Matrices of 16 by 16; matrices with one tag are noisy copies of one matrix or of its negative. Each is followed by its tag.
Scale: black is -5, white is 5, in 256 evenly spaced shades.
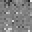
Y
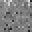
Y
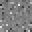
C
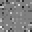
C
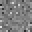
C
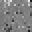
Y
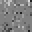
Y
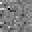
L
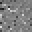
L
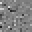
L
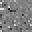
L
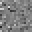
L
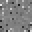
C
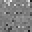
Y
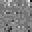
Y
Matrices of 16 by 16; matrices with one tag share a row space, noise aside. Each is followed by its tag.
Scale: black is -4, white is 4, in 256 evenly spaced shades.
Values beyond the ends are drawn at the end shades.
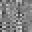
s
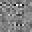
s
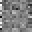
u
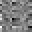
u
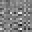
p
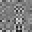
s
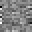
u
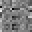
u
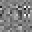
p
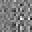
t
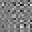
t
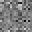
p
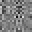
s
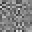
s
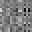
p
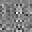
s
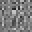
t
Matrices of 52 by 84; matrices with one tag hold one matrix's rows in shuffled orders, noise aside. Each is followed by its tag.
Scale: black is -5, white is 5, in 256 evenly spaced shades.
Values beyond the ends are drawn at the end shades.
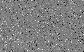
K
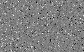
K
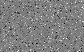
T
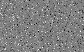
K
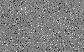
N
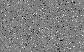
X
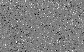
N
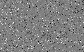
K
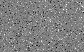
T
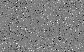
N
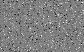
T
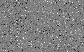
N
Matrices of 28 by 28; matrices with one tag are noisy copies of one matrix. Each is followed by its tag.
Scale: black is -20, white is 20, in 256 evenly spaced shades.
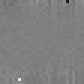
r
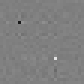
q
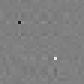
q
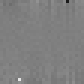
r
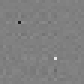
q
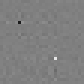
q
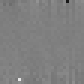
r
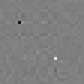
q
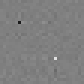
q
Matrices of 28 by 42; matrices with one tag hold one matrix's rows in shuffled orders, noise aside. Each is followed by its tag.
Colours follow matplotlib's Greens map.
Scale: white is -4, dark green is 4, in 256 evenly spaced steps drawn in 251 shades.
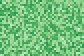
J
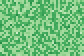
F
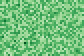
J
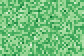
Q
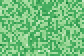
Q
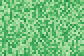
F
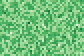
J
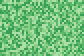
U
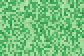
F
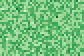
Q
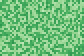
U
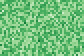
F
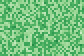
F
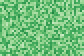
J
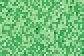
U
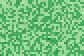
Q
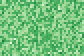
Q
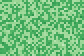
U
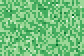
F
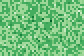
Q
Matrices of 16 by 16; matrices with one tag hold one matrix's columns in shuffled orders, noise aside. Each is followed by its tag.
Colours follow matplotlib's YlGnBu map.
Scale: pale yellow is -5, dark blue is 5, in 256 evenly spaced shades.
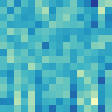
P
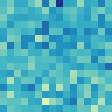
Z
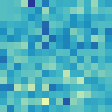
Z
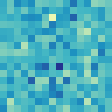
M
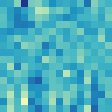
P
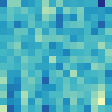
P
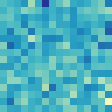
Z
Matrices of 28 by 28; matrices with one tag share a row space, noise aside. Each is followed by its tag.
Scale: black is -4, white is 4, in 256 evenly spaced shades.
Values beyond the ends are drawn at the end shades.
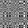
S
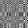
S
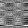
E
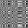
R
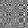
S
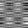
E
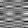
E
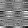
E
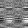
E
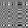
R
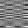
E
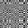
S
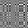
S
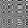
R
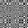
S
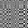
S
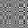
S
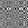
S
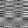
E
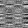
E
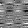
E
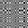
S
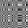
R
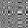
R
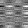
E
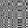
R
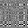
S
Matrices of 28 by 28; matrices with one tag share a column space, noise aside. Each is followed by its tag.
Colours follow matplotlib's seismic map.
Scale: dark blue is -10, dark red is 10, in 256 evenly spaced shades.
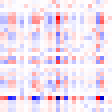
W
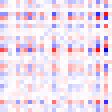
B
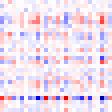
W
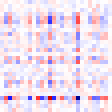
W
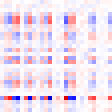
W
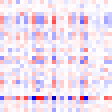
W
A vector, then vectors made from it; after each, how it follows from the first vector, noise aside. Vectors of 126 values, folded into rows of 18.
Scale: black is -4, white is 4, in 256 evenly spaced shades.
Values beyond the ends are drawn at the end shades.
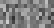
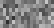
sign-scrambled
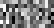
scaled up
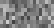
sign-scrambled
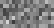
sign-scrambled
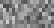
sign-scrambled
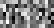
scaled up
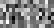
scaled up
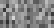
sign-scrambled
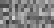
sign-scrambled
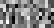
scaled up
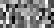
scaled up
